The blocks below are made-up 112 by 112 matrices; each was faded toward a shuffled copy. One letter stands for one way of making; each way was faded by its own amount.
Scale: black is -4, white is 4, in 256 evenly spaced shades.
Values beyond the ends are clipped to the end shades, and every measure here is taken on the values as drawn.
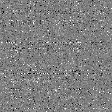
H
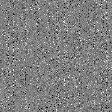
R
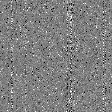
R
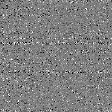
H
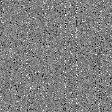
R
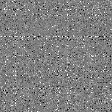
H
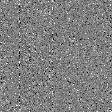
R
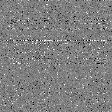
H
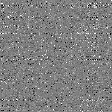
H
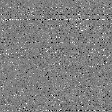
H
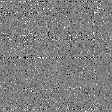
H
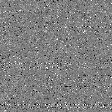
H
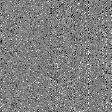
R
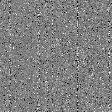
R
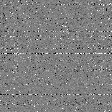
H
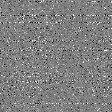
H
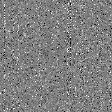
R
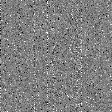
R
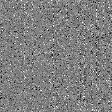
R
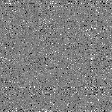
H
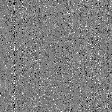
R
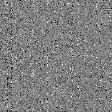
R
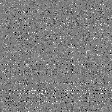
H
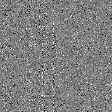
R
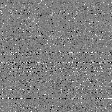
H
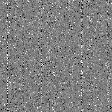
R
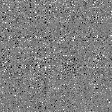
H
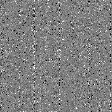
R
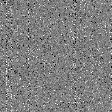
R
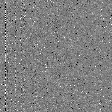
R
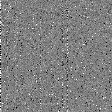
R
